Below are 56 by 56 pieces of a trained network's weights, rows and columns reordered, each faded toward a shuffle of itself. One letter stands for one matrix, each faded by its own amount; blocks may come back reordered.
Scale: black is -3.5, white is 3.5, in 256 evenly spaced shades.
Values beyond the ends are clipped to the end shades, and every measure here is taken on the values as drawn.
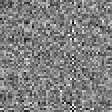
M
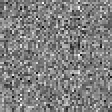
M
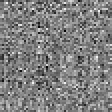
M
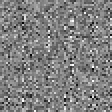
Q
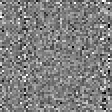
Q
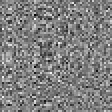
M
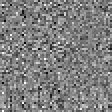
Q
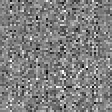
Q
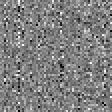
Q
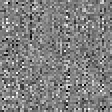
Q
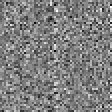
M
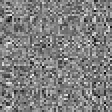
M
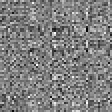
M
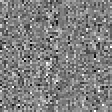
Q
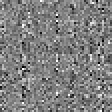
Q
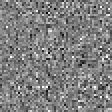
Q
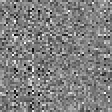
Q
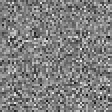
M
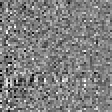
Q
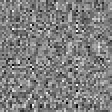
M
